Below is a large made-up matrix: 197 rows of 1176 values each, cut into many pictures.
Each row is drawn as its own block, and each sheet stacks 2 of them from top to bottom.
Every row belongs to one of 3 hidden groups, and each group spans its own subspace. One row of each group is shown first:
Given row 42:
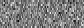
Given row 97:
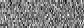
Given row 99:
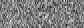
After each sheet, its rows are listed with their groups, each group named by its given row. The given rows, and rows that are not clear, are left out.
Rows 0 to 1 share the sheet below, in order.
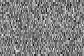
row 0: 42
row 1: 97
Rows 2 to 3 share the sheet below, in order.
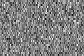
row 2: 42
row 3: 97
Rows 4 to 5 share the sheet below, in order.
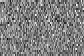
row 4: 97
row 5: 97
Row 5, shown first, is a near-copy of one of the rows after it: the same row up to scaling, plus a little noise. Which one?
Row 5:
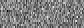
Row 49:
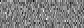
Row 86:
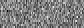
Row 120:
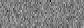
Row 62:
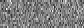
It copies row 86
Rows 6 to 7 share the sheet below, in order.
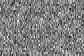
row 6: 42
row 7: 99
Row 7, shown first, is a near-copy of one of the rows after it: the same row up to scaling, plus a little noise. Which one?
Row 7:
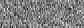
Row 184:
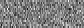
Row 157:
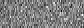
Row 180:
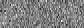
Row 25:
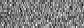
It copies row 184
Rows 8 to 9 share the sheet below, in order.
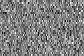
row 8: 97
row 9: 42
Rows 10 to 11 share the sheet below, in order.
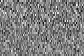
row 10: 97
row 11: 42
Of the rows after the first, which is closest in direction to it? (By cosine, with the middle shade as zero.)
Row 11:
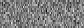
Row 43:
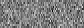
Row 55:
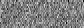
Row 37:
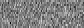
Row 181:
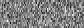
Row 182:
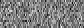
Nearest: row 181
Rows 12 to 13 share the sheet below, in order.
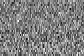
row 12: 42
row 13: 42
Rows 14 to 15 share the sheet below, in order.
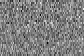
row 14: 97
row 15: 99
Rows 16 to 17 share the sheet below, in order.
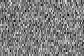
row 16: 97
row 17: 42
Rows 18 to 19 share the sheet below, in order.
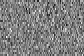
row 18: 99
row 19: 97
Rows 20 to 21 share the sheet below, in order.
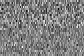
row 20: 42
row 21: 97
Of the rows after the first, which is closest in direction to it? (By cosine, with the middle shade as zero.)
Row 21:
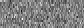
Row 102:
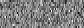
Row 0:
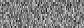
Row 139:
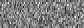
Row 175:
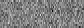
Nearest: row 102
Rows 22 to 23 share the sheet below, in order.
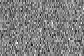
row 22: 97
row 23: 97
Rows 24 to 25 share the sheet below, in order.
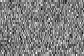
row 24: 97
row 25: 99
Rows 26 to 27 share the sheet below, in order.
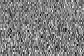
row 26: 97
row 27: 97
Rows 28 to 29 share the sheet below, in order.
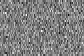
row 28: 97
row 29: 99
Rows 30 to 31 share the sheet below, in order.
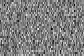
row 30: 42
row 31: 99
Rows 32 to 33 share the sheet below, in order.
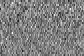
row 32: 42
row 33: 99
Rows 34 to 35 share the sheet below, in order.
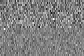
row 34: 99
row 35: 99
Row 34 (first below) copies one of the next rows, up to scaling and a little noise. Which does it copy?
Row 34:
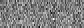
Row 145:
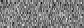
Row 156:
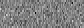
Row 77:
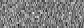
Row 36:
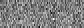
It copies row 36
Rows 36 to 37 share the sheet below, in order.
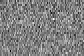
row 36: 99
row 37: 42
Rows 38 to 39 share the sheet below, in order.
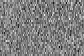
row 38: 99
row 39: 42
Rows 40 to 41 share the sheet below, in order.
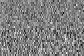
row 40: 97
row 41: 42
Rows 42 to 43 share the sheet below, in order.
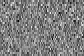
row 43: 97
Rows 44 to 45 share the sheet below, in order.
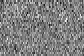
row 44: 99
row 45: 97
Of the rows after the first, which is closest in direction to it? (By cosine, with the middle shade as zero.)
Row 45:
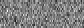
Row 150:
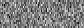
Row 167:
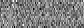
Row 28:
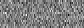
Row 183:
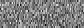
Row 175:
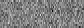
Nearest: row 28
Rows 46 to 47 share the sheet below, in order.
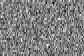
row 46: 99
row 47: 97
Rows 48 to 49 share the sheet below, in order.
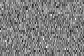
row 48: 42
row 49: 97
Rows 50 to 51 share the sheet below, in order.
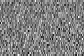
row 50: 42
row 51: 97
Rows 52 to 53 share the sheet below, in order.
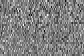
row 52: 99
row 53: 99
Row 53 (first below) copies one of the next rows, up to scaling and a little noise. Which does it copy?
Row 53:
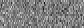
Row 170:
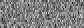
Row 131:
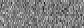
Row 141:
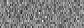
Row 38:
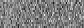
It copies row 131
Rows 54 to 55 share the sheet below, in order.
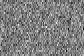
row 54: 99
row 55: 99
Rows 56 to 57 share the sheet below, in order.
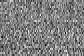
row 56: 97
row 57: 97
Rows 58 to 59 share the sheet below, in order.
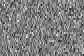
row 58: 42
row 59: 42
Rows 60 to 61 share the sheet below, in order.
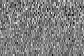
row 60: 42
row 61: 97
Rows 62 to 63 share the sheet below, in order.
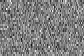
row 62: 97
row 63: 97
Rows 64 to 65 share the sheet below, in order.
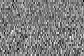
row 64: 99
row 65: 42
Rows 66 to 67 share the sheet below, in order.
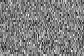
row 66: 97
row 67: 99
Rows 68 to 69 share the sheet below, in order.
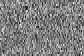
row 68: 42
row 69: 99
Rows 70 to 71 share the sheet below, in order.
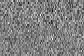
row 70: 97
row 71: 97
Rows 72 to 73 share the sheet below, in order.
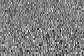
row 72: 97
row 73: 99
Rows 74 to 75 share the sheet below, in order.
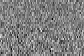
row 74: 99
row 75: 99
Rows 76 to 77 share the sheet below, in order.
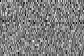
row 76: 97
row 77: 99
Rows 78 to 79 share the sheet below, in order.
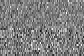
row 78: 99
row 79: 97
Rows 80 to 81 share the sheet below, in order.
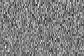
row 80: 42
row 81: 97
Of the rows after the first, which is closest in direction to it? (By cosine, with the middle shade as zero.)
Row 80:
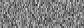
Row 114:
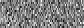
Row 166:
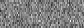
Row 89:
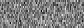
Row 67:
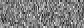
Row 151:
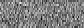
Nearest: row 151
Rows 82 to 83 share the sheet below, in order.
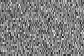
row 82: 97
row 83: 99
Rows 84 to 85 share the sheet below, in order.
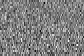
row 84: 99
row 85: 97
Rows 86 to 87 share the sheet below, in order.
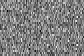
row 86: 97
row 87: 97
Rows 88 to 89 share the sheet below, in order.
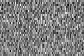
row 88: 42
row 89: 42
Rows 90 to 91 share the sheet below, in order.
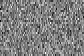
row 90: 99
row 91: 42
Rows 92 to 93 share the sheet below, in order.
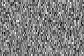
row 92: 42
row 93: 42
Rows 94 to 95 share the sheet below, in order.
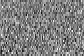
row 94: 97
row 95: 99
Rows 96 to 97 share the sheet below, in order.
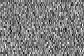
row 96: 99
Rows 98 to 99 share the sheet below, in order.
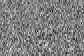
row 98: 97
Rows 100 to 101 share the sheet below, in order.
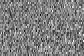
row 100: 97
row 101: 42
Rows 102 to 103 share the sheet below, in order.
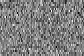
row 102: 97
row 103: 97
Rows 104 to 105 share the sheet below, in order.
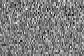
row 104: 42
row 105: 99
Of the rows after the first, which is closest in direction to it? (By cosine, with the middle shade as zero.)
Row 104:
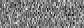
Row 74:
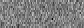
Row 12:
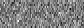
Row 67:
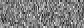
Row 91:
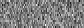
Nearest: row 12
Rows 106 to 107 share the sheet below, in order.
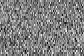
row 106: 97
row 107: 97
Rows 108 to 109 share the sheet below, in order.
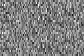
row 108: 42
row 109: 42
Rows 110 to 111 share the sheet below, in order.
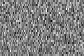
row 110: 42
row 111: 42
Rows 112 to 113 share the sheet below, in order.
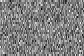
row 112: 97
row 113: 99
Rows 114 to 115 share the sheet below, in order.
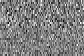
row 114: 97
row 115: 97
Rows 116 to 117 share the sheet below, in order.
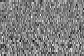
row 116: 97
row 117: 99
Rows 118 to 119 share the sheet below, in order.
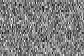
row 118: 99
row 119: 42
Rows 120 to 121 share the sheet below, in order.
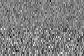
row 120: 97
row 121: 97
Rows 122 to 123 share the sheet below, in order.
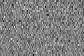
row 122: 99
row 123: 99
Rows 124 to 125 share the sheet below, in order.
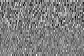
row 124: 42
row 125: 99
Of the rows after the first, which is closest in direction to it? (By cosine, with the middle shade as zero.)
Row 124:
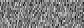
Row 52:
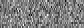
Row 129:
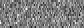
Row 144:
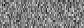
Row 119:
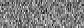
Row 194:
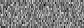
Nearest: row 119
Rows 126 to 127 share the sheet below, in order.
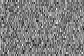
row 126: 99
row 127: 99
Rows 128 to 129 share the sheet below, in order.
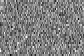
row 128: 99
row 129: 42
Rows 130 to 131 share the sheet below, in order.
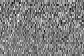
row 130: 42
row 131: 99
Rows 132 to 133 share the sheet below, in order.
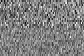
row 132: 97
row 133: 42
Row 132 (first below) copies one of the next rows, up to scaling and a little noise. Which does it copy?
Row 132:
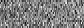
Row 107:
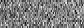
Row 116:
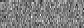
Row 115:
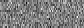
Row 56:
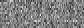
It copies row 107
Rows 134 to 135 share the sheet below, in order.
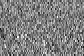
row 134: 99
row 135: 99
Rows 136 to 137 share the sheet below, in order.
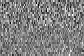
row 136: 42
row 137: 99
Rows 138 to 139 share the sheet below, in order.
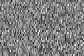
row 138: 42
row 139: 42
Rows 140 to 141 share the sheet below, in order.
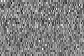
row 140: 97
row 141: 99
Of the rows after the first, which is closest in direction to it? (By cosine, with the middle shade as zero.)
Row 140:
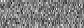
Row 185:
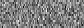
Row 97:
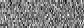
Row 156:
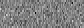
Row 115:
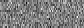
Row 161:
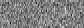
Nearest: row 97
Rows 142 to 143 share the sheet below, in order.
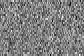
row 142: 99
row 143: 97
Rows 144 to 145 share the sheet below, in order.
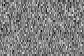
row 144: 42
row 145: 99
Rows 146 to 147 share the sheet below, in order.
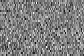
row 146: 97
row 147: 97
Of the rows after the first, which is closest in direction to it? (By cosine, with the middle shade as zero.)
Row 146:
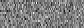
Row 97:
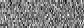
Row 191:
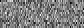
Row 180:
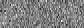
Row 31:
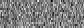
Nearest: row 191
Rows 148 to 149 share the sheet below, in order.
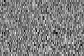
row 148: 42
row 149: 42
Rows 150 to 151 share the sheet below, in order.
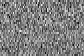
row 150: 42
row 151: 42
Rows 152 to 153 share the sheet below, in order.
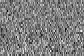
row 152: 97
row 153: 99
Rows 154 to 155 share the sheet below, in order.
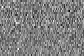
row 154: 97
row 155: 42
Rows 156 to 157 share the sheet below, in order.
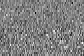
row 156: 99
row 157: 99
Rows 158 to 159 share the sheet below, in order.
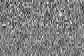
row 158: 99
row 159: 42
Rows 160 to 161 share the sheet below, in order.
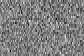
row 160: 97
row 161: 42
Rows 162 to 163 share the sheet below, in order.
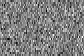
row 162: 42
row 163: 97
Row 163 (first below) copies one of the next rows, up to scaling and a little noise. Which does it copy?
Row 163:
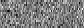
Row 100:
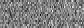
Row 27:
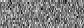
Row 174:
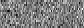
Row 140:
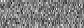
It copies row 174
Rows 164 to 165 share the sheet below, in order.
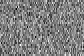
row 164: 99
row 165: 99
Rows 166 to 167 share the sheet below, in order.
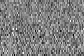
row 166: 97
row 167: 99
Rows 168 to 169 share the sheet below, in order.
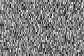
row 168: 99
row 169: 42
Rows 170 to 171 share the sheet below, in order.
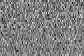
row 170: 99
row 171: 97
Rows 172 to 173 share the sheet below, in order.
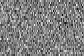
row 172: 97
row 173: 97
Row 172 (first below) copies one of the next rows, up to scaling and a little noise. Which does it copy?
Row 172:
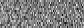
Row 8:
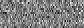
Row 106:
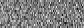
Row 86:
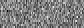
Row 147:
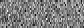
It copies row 106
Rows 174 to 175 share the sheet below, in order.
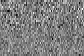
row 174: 97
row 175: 97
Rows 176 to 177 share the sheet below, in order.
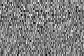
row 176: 99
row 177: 99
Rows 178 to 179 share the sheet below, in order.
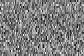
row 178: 42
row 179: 42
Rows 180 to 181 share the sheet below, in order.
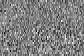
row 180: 99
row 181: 42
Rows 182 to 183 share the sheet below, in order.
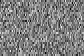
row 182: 99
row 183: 42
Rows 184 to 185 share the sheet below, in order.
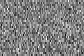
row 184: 99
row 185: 42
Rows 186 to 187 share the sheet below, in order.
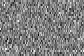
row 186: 42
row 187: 97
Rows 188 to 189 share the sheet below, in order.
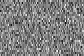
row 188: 97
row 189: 97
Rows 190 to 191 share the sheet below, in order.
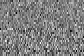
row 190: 97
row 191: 97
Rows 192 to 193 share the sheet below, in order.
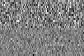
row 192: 42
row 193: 99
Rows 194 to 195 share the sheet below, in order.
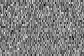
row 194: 99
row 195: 42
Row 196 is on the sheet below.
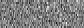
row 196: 99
